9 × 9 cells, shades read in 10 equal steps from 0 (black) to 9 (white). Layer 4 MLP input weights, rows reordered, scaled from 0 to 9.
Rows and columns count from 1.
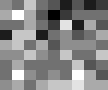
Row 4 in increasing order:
1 1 3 4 4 5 6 7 7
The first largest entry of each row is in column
3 2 6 2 2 3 7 2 7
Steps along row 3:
same up down down up down up down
